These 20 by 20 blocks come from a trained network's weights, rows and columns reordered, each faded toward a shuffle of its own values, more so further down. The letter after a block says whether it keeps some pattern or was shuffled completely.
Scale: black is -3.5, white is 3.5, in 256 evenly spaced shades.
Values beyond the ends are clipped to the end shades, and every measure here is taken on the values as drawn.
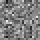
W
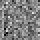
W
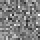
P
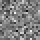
P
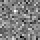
P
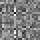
W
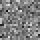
P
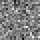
P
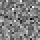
P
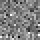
P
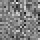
W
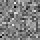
P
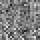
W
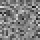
W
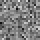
P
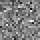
P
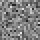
P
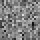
P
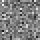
W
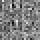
W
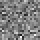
W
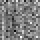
W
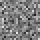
W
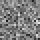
P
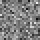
P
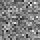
P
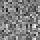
W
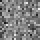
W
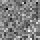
W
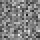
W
